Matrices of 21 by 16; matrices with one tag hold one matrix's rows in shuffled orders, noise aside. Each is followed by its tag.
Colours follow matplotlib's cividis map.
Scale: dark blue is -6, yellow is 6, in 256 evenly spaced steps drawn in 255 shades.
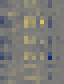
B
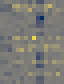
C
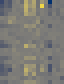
B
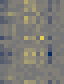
B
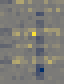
C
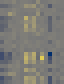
B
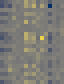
B
